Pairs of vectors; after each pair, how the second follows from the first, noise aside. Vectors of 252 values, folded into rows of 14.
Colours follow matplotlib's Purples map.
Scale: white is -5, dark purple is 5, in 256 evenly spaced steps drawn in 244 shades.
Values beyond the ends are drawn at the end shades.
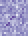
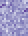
wrapped around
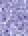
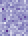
copied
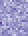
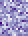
scaled up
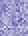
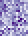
scaled up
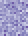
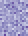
copied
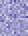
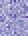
copied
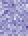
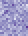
copied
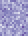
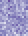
wrapped around
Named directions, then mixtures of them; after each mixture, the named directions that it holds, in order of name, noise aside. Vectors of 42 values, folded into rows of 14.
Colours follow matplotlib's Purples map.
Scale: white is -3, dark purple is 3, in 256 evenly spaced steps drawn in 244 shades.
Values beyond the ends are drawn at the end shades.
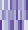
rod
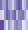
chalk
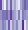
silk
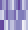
chalk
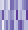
chalk, rod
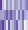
chalk, silk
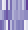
chalk, rod, silk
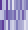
chalk, silk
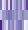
chalk, rod, silk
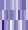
chalk, rod, silk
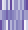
chalk, rod, silk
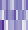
chalk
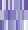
chalk, rod, silk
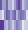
chalk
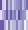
chalk, silk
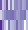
chalk, rod, silk
